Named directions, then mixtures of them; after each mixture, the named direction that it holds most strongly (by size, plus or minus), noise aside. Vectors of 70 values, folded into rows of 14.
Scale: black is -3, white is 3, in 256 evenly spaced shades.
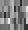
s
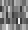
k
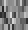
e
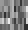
s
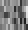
s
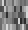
k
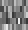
k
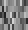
e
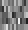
k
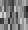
s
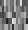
e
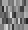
e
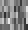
s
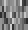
e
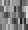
s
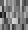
e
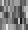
k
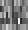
k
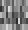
k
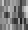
s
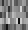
k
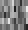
s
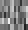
s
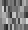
e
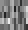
s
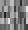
s
